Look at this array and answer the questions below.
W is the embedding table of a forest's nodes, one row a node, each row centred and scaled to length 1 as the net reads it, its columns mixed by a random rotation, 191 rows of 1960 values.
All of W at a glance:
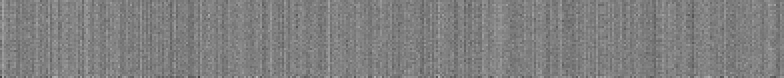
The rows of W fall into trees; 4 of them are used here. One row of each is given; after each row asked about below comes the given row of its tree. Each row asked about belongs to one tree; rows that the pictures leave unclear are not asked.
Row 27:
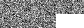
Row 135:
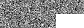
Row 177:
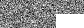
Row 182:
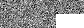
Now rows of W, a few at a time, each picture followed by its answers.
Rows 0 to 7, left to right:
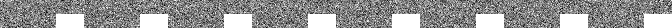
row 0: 27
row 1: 182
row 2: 135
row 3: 135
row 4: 182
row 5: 135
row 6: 135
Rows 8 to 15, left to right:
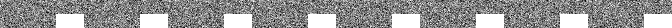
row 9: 182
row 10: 27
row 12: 27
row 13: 135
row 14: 27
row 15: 27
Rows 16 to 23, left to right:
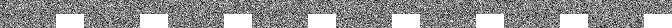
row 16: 182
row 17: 135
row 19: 182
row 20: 135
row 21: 182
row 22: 182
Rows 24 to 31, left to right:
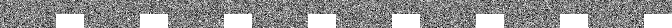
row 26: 182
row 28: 135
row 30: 182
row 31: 182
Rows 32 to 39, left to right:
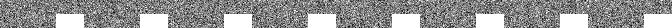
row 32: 27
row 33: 177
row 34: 135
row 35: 27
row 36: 27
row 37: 27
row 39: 27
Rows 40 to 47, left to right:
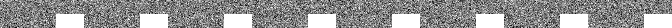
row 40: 27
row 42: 27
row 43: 182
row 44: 182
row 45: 135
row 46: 27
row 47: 177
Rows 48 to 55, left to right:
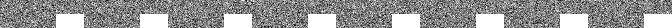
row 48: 177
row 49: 135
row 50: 27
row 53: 135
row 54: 135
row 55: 27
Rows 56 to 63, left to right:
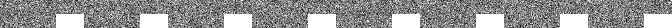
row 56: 182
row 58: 27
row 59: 135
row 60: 182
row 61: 135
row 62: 27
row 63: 27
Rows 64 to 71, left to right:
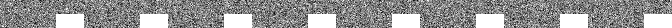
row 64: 135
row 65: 27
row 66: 27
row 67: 177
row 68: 27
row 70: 135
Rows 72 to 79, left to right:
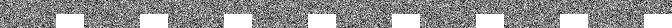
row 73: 182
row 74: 27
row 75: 135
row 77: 135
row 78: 182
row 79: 182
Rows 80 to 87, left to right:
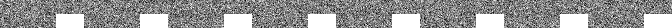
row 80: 27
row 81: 135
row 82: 182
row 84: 182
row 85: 27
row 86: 182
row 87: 135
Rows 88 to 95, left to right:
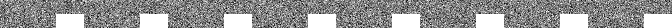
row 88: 27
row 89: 27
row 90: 135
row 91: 27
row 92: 27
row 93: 135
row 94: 27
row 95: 27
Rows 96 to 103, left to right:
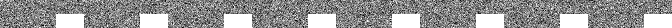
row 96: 27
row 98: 135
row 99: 182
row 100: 182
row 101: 135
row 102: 135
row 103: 182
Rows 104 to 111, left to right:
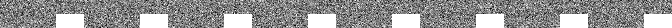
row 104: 177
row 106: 27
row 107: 27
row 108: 182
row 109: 182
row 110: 182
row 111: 135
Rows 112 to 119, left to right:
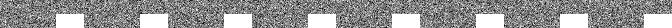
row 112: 135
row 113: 182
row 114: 135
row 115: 182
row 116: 27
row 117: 177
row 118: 182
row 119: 27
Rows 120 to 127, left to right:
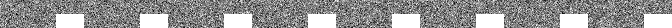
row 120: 135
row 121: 135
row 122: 27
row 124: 27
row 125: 27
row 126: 135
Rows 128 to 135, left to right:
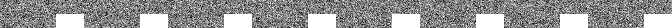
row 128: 182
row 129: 177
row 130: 182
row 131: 27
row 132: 27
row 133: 135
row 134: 135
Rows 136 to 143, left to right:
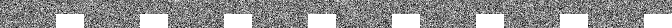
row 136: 177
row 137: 135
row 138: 27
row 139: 27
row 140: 27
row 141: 135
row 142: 135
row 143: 182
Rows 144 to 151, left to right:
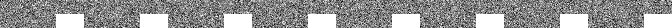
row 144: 177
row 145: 27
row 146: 27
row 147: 27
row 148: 182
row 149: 27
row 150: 135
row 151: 27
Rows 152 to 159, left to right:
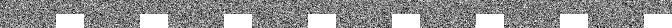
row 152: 182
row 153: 135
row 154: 177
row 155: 135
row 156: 27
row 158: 182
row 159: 27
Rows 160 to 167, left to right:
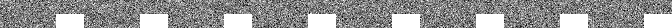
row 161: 135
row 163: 27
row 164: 135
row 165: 27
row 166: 27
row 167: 135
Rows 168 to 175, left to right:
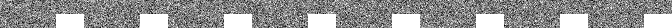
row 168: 135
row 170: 135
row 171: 27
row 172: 135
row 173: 177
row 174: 182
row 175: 182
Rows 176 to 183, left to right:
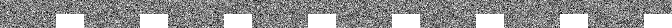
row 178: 27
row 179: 182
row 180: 177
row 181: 177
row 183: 135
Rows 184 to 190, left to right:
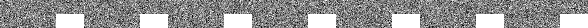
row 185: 135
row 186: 27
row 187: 27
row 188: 135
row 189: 27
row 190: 182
